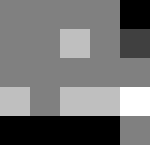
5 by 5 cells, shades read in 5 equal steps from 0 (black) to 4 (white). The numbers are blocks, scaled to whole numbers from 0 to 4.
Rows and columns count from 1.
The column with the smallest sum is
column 2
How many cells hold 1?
1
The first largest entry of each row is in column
1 3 1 5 5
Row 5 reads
0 0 0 0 2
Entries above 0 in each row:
4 5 5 5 1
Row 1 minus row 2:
0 0 -1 0 -1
